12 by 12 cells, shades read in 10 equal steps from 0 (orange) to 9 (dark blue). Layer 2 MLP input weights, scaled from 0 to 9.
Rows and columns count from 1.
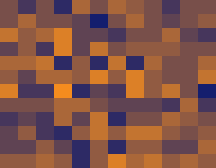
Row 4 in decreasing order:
7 6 6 5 5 5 4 4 4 4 2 1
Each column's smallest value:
1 3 2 0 3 1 1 1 2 2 3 2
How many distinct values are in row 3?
7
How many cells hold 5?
30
